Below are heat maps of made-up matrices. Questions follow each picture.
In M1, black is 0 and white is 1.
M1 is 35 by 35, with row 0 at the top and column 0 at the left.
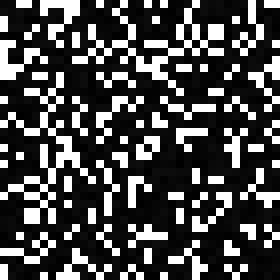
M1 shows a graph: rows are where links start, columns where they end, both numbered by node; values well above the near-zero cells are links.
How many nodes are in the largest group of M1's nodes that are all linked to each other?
8
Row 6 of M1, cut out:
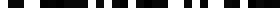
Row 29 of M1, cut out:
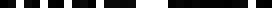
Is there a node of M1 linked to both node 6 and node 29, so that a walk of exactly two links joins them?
no
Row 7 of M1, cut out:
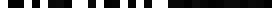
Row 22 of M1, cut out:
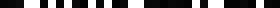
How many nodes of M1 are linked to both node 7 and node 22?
2
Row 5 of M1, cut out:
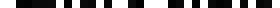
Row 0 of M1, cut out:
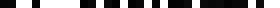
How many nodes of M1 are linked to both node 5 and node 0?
8
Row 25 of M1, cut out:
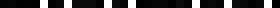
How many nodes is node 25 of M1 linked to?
7
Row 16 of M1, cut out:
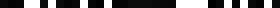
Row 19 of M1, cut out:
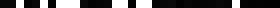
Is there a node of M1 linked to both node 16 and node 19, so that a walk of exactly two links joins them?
no
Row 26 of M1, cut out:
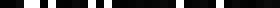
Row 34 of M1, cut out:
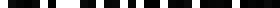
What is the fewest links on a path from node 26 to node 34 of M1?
3
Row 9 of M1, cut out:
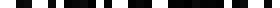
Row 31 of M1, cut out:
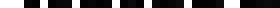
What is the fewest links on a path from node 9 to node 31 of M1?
1
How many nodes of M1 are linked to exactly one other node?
0
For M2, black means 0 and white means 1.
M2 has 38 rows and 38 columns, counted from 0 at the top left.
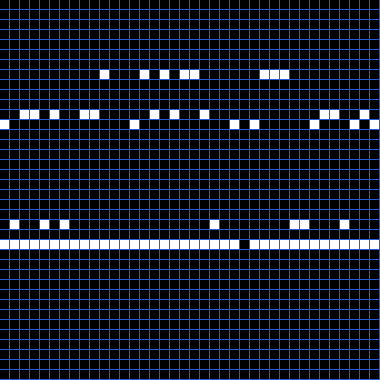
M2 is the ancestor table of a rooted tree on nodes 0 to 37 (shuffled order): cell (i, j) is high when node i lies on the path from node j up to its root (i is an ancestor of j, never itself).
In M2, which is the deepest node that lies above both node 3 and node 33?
11
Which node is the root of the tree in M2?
24
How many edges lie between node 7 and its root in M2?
1
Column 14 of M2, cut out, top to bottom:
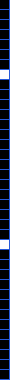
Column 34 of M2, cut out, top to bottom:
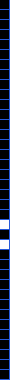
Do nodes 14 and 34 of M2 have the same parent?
no
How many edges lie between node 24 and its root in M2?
0
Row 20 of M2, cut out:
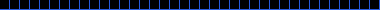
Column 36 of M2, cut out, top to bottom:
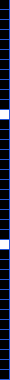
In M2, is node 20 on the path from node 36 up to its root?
no
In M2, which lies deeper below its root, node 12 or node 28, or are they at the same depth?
node 28
